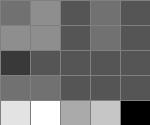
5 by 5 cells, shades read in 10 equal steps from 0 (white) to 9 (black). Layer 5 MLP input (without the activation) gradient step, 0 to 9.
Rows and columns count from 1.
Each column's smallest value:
1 0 3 2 6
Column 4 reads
5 5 6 6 2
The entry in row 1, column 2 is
4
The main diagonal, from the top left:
5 4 6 6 9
